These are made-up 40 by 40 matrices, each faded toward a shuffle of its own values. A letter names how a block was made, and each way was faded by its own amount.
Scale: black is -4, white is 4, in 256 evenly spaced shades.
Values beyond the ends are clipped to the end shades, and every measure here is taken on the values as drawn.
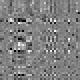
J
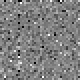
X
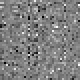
X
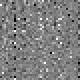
X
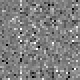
X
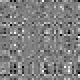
J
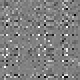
J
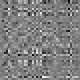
J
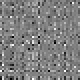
J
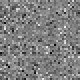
X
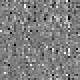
X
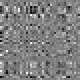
J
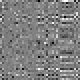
J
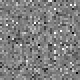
X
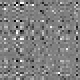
J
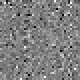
X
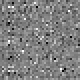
X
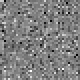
X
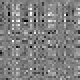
J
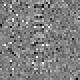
X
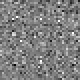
X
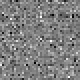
X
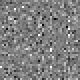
X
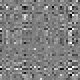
J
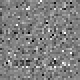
X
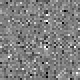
X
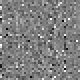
X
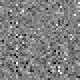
X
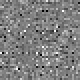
X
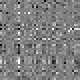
J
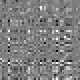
J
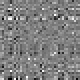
J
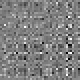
J
